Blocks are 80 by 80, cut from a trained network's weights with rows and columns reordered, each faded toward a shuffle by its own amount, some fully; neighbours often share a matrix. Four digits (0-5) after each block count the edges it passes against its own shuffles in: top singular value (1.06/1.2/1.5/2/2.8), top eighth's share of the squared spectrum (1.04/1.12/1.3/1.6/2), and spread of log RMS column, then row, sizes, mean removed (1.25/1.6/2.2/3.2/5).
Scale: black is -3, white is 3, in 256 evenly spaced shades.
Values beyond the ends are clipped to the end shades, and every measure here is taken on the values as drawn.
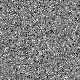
0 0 0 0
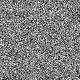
0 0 0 0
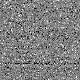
2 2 1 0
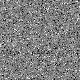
0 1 0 0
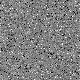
0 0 0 0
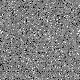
0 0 0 0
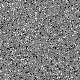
0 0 0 0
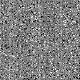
2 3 0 2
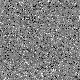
1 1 0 0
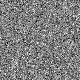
1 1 0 0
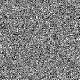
3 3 1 2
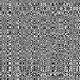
5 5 4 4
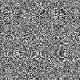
4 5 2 3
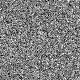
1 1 0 0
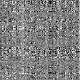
4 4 2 4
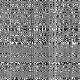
4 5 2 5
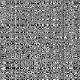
4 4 1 4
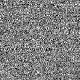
3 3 0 2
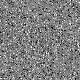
2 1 0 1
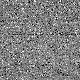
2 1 0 0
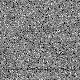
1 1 0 0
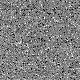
1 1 0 0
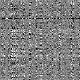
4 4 4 2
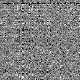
3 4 3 2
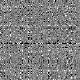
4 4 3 2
